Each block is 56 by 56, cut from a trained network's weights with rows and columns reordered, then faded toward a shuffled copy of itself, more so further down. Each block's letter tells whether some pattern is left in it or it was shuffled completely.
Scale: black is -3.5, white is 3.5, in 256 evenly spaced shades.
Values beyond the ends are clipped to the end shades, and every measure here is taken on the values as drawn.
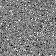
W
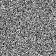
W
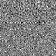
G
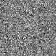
G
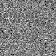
G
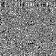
G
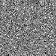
G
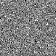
G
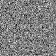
G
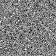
W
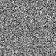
G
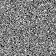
W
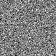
W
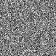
G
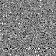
G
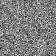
W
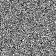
W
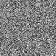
G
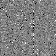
G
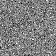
W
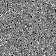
W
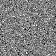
W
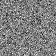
W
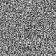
G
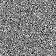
W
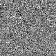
G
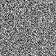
G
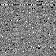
G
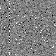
G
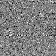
G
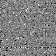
G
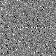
G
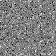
G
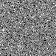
W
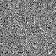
G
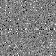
G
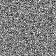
W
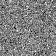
W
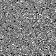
G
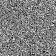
W
